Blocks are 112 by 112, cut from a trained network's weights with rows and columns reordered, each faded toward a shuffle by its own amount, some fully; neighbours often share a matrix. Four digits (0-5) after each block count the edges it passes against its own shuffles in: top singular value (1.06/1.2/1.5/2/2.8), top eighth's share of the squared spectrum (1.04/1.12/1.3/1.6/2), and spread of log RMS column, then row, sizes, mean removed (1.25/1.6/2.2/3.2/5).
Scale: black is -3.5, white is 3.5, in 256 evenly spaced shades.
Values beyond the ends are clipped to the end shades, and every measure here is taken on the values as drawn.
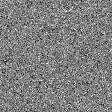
0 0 0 0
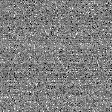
3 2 2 0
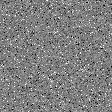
0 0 0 0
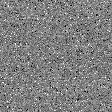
0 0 0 0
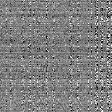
4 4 4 1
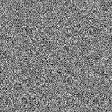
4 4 1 2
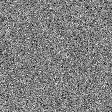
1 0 0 0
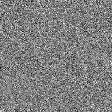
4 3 0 2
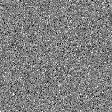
2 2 1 0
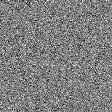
2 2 0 1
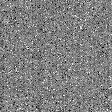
2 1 0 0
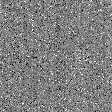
1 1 0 0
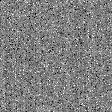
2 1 0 0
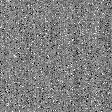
2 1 0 0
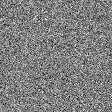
2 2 0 0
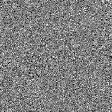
3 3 2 1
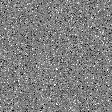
0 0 0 0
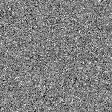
0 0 0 0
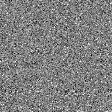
2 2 1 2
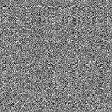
4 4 2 3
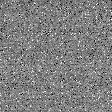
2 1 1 0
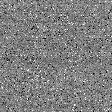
2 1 1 0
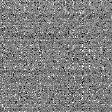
3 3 3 0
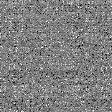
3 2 2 0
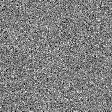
2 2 0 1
